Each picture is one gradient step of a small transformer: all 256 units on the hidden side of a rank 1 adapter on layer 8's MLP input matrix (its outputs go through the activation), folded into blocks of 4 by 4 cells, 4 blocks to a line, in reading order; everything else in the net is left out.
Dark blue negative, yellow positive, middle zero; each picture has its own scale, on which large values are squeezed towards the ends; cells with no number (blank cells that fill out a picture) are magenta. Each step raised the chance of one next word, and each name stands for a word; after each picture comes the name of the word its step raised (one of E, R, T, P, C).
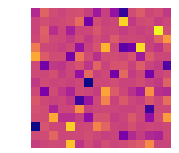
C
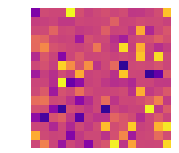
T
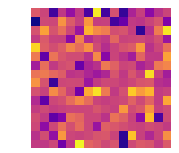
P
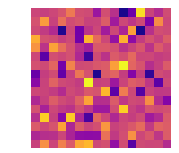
P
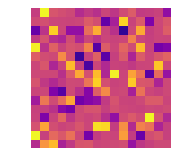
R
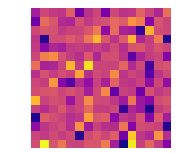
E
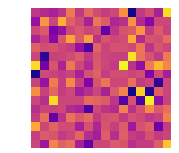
P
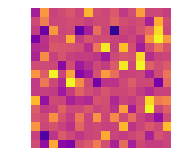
T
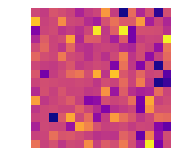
E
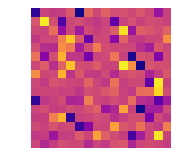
E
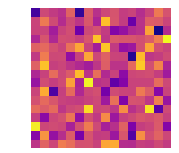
C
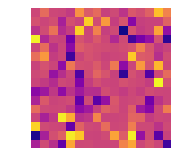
E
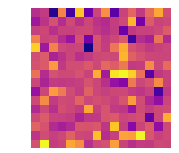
R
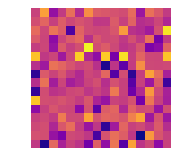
R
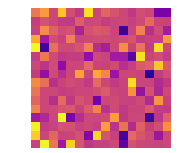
R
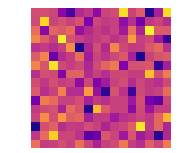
R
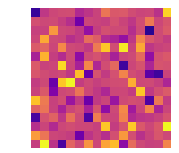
T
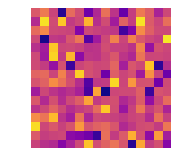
E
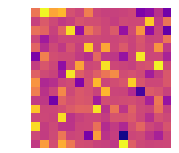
R
